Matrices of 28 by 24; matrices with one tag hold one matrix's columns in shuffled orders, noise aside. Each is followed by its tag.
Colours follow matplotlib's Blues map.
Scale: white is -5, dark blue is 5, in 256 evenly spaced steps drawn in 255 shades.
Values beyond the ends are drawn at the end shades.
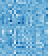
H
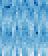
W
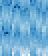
W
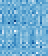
H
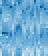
W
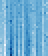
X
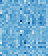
H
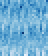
W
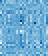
H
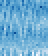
W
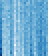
X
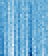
X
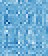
H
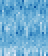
W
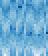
W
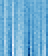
X
